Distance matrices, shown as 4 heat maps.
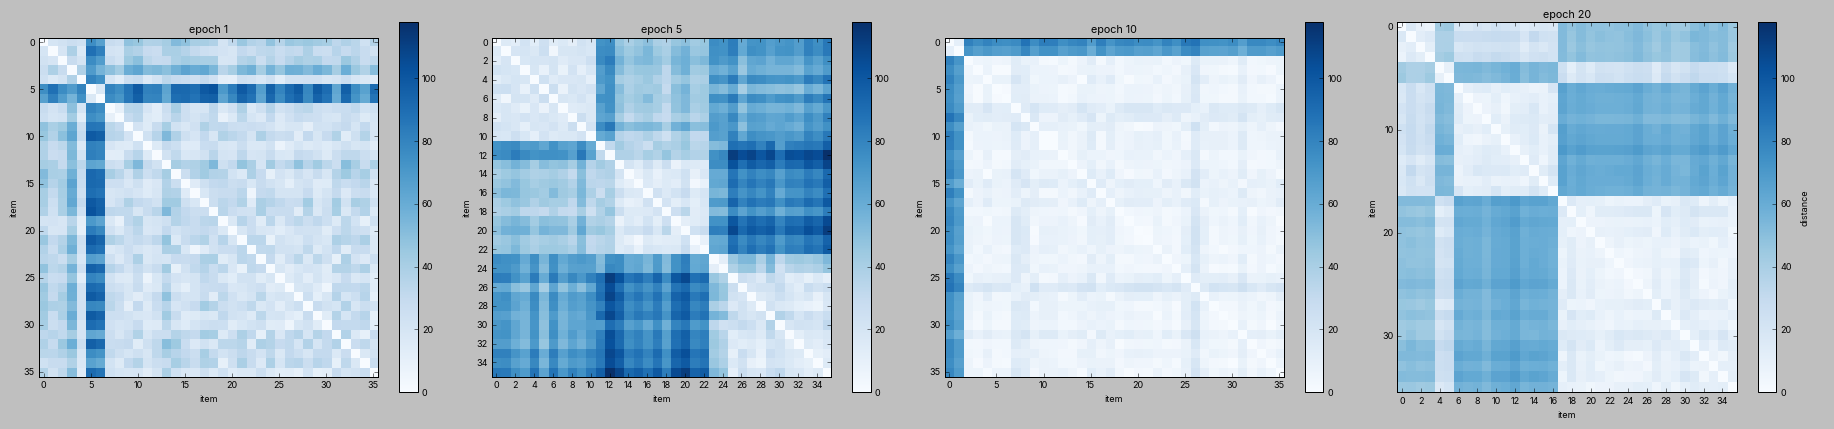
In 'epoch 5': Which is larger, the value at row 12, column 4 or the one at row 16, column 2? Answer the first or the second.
the first
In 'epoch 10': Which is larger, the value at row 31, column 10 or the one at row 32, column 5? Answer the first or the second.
the first
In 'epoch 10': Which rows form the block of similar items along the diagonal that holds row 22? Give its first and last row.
2 to 35
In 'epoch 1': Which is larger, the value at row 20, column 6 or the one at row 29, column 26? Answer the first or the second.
the first
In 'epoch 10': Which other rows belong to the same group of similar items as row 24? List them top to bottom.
2, 3, 4, 5, 6, 7, 8, 9, 10, 11, 12, 13, 14, 15, 16, 17, 18, 19, 20, 21, 22, 23, 25, 26, 27, 28, 29, 30, 31, 32, 33, 34, 35
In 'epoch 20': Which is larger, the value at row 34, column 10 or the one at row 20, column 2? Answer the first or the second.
the first
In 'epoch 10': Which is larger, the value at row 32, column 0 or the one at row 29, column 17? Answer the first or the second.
the first
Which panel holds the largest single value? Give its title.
epoch 5
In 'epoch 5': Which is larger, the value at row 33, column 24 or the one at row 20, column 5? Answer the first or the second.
the second
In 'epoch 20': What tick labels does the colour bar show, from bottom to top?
0, 20, 40, 60, 80, 100
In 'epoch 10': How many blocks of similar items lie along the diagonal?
2
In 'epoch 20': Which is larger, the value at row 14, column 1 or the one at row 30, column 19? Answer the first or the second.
the first
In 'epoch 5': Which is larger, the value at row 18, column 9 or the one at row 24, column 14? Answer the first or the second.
the second
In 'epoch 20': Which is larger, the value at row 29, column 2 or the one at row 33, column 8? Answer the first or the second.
the second
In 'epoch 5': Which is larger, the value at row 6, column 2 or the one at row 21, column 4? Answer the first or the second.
the second
